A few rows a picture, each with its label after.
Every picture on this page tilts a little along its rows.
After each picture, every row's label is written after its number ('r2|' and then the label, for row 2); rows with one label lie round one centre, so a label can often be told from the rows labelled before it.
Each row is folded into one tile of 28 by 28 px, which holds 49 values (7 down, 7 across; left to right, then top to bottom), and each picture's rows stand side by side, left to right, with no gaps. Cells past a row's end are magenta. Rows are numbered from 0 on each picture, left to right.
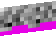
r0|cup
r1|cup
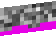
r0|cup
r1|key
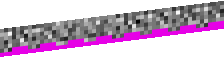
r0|key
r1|key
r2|cup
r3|cup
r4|key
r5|key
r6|key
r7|key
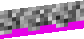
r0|cup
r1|cup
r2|cup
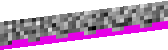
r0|key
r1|key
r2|cup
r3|cup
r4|cup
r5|cup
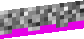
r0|cup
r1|cup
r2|key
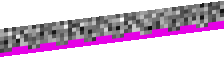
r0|key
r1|key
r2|key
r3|key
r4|key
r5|cup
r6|key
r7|key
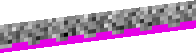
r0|cup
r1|cup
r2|cup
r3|cup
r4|cup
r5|cup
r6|cup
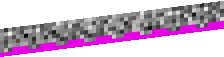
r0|key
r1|key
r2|cup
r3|cup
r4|cup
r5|cup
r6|key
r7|key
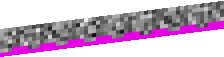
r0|cup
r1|key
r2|cup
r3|cup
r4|cup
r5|key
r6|cup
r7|key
